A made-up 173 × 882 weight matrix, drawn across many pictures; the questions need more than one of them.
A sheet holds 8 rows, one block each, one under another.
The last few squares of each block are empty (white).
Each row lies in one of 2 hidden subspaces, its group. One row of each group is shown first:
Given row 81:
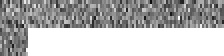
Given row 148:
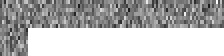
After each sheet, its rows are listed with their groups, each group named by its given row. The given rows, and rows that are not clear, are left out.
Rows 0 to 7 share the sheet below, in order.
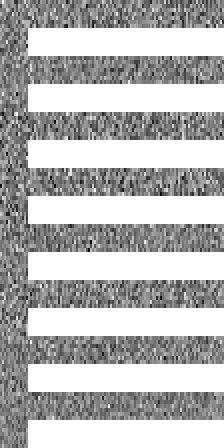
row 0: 81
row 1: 148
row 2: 81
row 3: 148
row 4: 81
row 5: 148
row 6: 148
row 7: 148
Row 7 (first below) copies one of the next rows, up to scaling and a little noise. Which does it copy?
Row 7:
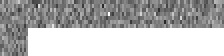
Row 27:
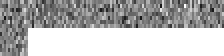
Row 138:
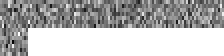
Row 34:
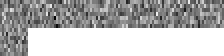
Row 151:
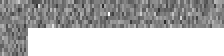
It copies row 151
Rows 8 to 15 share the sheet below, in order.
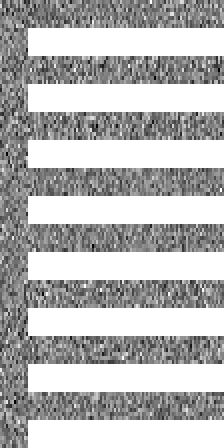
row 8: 81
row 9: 148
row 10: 81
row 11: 81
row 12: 81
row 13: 148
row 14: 148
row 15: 148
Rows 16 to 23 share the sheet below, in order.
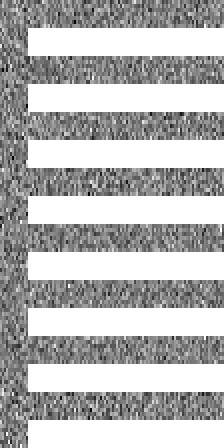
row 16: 148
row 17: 81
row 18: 81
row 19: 81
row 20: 148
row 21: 148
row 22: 148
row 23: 81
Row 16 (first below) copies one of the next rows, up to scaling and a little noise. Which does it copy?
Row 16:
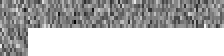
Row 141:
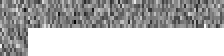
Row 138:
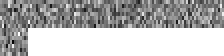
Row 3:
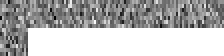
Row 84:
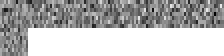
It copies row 141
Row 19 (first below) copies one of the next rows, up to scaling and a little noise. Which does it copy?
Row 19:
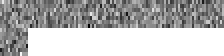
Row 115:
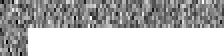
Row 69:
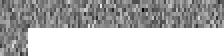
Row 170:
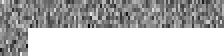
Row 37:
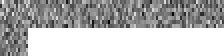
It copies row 170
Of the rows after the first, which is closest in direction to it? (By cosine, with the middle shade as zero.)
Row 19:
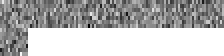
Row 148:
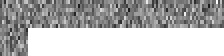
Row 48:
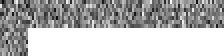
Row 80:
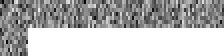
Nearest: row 148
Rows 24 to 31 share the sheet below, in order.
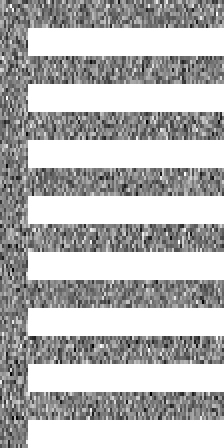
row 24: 148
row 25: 81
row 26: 148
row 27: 148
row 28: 81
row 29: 148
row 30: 148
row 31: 81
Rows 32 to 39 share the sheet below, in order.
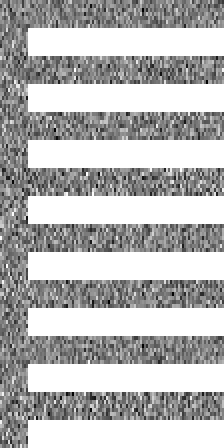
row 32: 81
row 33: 148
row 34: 148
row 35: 81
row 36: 81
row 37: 81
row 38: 81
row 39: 81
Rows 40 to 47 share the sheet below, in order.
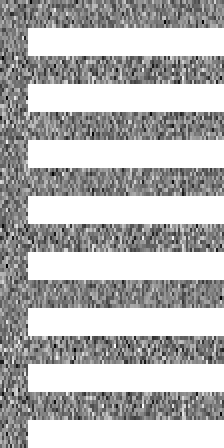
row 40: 148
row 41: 81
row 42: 81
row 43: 81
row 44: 81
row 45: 81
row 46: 148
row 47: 81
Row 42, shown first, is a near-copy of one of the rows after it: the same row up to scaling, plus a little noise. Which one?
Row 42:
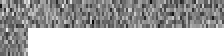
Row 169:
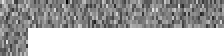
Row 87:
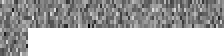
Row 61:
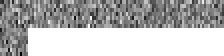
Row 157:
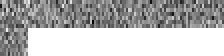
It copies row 157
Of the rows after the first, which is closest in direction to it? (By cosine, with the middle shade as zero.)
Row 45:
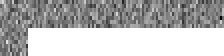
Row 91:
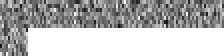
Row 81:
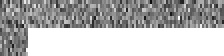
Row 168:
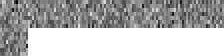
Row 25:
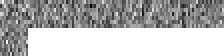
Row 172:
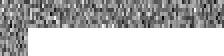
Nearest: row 25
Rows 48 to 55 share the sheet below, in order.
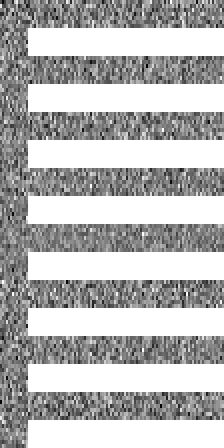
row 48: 81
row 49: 81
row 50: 148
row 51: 81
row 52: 81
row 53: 81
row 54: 81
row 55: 148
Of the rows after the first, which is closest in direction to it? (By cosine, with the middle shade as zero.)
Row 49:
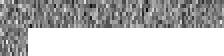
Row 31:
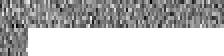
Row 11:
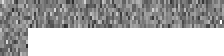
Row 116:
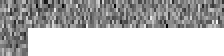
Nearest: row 11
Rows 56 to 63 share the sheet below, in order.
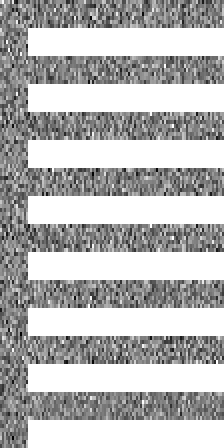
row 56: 81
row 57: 81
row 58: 81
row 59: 148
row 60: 81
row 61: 81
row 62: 81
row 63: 81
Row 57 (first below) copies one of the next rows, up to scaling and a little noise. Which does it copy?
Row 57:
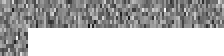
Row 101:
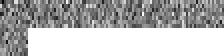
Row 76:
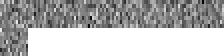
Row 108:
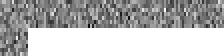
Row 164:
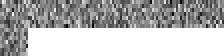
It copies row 108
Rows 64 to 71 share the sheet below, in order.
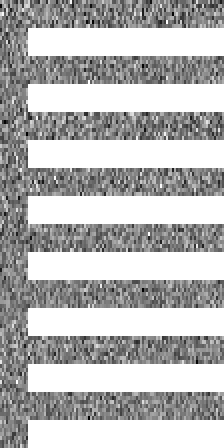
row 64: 81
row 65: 81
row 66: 148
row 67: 148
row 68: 148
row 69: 81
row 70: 148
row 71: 81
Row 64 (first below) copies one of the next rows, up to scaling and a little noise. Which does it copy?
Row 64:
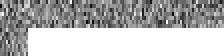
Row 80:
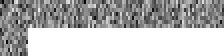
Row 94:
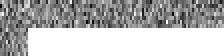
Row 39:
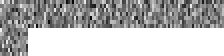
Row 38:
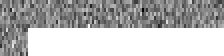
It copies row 94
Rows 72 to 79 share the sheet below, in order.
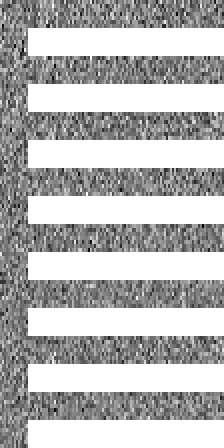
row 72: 148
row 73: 148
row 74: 148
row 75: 148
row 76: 81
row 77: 81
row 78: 148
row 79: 148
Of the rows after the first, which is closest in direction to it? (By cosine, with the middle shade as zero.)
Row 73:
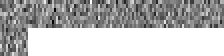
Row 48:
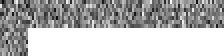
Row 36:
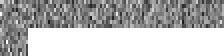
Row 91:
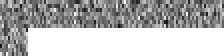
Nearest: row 48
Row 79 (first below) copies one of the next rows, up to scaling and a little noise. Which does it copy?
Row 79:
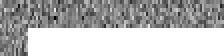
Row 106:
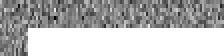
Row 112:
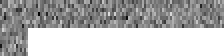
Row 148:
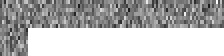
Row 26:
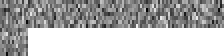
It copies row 106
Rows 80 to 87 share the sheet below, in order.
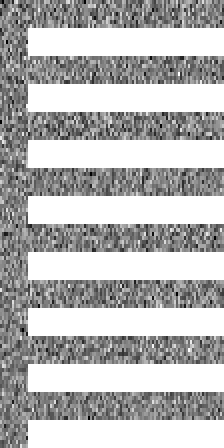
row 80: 81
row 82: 148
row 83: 81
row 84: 148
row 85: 148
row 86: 148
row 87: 81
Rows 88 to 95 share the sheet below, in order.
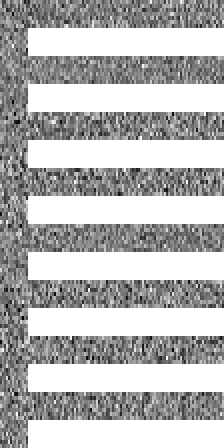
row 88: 81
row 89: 81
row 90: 148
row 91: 148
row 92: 148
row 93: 148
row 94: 81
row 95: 81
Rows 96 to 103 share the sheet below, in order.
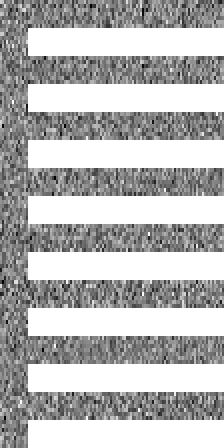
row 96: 81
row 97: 81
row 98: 148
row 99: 148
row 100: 148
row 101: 81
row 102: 148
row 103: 148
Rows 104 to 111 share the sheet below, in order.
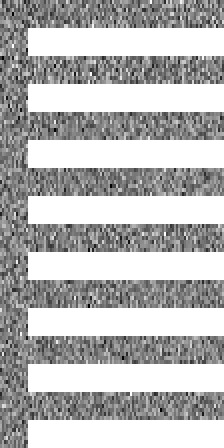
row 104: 81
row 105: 81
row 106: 148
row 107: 148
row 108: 81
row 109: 81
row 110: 148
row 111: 148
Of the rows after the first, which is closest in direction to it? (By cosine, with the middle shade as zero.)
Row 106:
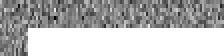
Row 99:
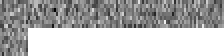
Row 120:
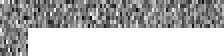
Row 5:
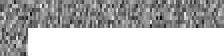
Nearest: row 5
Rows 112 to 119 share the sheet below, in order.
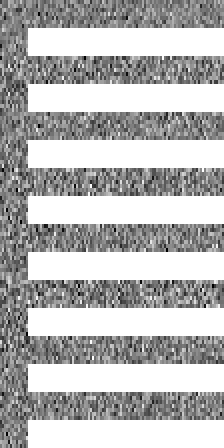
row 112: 148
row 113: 148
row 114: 148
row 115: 81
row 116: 148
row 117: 148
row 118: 81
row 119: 81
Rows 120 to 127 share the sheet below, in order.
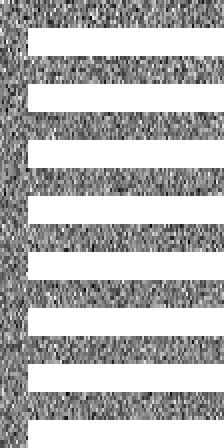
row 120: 81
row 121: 148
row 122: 148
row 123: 148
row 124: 81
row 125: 148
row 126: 148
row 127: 81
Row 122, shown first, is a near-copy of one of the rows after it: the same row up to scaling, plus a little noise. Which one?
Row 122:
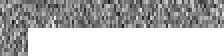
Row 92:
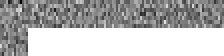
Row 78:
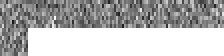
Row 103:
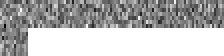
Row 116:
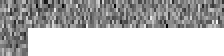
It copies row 78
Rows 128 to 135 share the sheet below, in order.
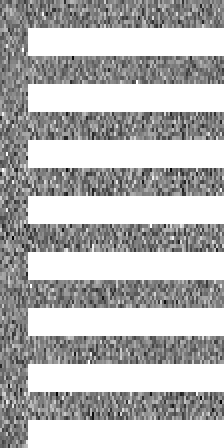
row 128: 148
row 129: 148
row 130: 81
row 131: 81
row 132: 81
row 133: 148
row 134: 81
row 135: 81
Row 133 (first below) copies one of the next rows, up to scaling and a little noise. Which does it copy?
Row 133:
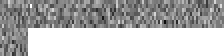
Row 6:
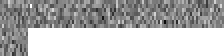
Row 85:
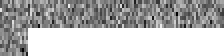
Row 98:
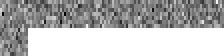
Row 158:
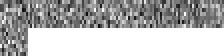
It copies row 6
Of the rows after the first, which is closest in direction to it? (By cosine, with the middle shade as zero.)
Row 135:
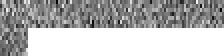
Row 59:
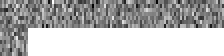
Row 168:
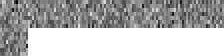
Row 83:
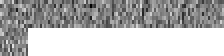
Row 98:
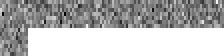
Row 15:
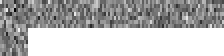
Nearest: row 168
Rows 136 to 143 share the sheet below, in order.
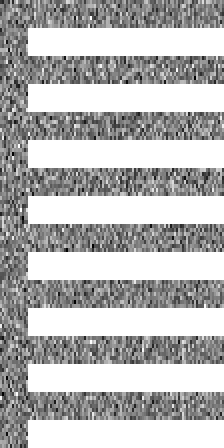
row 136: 81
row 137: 148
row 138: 148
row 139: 148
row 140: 81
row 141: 148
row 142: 81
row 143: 81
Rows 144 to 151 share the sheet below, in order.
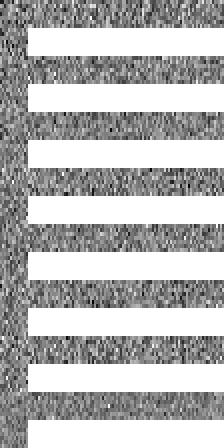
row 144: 81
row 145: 148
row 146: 148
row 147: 81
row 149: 81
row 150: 81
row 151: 148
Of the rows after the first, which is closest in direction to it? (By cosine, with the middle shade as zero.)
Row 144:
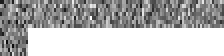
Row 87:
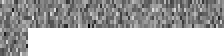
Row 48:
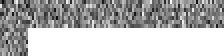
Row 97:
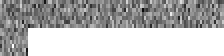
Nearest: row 48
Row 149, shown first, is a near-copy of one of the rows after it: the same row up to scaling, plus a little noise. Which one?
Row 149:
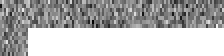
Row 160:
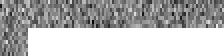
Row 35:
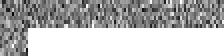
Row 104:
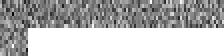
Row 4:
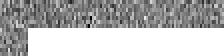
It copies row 160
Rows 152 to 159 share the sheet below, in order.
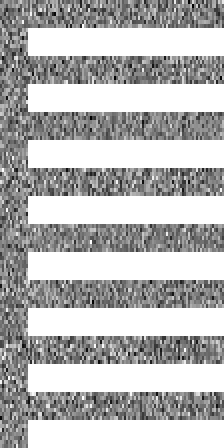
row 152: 148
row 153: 81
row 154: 81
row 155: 81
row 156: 81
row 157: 81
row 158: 148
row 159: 148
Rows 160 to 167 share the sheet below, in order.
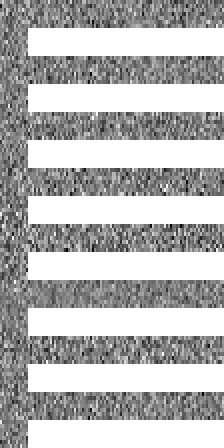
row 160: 81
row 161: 81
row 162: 148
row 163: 148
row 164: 81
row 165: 148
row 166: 148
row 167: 81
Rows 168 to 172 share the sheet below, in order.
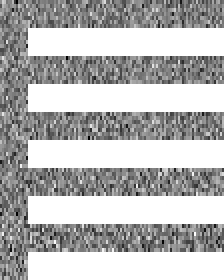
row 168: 81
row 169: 81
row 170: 81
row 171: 148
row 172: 148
